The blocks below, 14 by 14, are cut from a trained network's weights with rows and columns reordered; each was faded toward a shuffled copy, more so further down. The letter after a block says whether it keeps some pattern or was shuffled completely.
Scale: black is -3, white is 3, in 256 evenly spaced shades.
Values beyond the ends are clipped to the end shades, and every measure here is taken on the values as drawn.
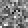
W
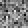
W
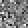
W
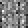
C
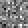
W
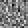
C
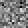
C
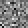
C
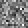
W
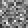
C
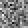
W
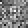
W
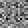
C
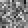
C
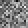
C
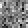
C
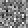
W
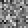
W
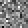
W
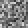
C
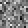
W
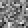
W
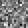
W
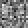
C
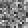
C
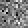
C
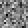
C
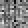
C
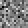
W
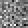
C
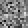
W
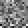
C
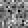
W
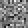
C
